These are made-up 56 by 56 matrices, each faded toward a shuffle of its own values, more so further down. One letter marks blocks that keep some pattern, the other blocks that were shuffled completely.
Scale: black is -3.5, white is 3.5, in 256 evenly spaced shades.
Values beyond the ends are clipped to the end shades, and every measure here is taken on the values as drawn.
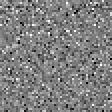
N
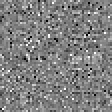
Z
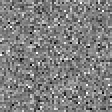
Z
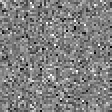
Z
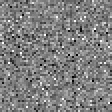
N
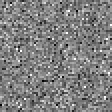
N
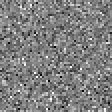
N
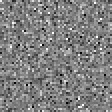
N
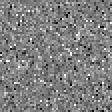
N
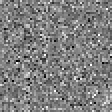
Z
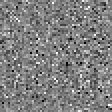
Z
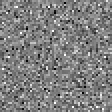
Z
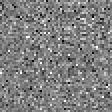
Z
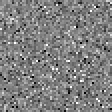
N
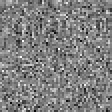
Z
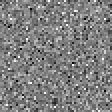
N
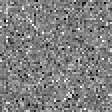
N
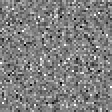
N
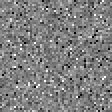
N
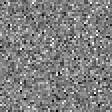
N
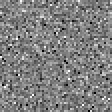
N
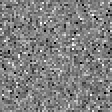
N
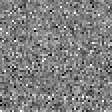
Z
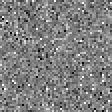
N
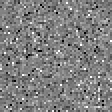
N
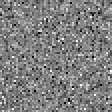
N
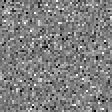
N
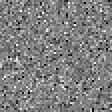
N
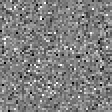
Z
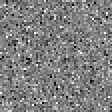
N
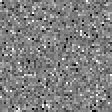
N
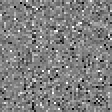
Z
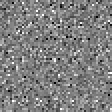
Z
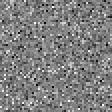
N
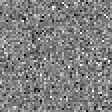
Z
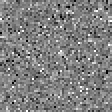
N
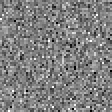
Z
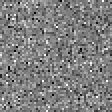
N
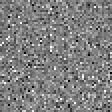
Z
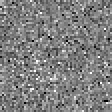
N
